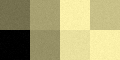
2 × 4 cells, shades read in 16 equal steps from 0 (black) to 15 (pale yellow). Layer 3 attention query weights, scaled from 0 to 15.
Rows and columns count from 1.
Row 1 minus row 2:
7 1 1 -3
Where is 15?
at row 1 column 3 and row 2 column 4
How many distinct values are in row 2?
4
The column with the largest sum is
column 3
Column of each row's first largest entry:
3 4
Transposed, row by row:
7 0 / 10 9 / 15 14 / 12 15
